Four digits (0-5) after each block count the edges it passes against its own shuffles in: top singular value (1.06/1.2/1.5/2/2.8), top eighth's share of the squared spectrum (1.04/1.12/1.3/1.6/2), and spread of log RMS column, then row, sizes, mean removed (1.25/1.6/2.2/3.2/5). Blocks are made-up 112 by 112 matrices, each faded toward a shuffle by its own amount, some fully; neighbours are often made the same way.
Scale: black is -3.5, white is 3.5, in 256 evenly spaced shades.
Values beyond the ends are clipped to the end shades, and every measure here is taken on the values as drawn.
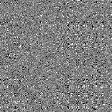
4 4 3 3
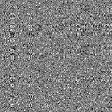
4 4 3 2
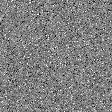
0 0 0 0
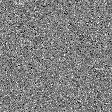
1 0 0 0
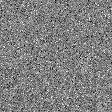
0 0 0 0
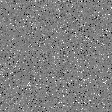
3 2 0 0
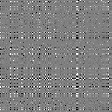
5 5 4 4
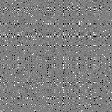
5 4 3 3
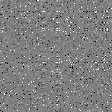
4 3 1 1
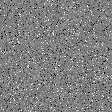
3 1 0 0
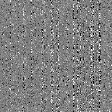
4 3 4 1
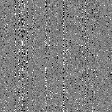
4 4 4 0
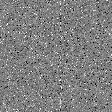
1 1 1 0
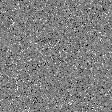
0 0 0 0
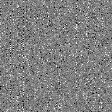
3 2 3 0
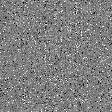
2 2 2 0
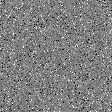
0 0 0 0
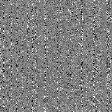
3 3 4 0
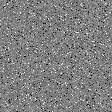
0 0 0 0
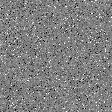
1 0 0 0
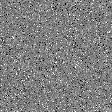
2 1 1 0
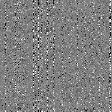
4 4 4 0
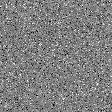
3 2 0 0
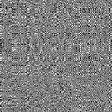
5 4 3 3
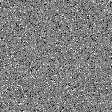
3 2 0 0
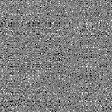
4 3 2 2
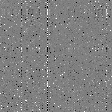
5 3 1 1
